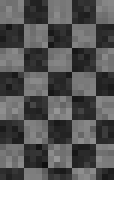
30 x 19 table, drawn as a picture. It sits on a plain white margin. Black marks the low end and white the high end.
Histogram: two levels. Grain: checkered. Slope: none. Average level on the scale: 30%.
